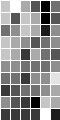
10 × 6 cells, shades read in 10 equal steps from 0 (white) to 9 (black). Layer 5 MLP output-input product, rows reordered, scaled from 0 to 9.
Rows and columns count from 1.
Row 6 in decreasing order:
5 5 5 4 4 4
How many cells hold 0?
2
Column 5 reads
9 9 8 5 5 5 4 4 2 0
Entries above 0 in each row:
5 6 6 6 6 6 6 6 6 5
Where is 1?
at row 7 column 6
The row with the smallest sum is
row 4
